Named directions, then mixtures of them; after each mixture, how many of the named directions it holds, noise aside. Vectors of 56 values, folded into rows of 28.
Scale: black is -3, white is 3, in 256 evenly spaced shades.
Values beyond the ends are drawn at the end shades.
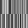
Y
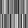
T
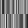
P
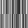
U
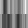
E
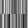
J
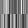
two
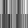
one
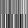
three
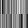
two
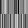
one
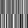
two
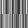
one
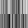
three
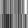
two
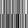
three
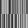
one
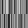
three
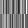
two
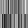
two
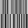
one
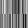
three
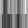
one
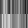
one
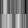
one
